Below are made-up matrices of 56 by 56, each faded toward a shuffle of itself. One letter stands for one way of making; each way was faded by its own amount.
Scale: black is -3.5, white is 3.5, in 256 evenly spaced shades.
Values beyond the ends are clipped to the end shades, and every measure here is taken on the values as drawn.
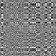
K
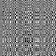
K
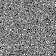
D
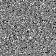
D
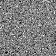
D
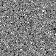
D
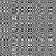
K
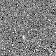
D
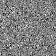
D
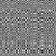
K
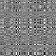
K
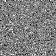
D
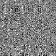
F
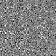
F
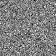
D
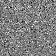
D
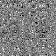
F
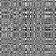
K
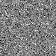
D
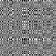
K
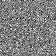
D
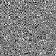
F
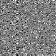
F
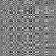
K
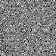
F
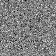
D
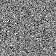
D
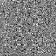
F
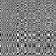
K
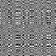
K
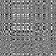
K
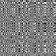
K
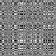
K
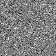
D
